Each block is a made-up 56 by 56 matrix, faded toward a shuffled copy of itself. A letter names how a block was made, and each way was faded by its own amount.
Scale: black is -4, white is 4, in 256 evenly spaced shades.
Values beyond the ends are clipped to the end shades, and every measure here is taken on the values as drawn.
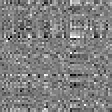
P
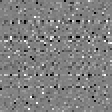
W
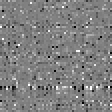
W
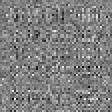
P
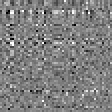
P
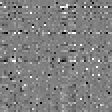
W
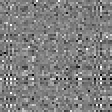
P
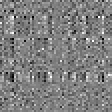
P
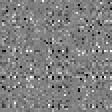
W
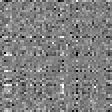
P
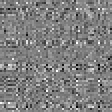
P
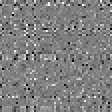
W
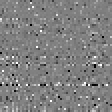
W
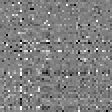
W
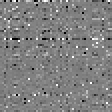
W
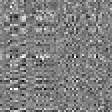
P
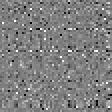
W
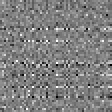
P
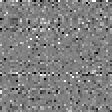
W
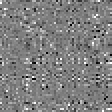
W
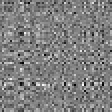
P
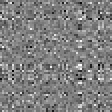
P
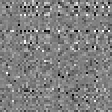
P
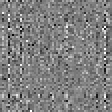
P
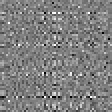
P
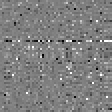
W
